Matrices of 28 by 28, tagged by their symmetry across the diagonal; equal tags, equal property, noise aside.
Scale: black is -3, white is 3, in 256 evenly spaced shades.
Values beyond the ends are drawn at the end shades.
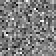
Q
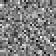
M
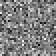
M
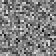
Q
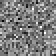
Q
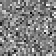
Q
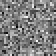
M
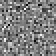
M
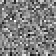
Q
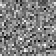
Q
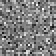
M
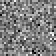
M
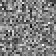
Q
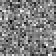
M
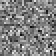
Q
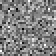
Q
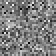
M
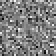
M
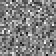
Q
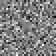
M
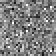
Q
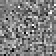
M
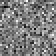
Q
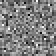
M
